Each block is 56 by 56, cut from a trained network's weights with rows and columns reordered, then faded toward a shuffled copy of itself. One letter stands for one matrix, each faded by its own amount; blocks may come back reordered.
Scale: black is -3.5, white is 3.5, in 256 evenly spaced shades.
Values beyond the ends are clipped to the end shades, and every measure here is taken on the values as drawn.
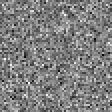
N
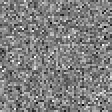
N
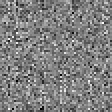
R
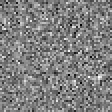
N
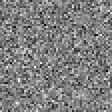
N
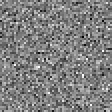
N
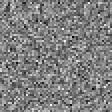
N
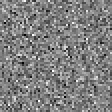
N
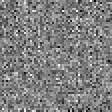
R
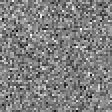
N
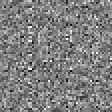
R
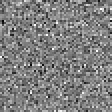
N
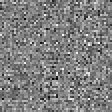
R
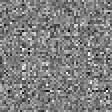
R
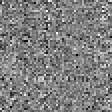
R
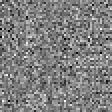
R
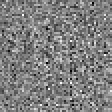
R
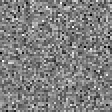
N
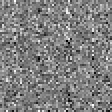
R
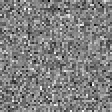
N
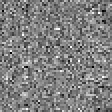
R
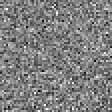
N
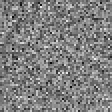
N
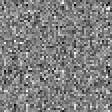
R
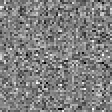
R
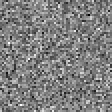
N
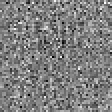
R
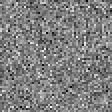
N
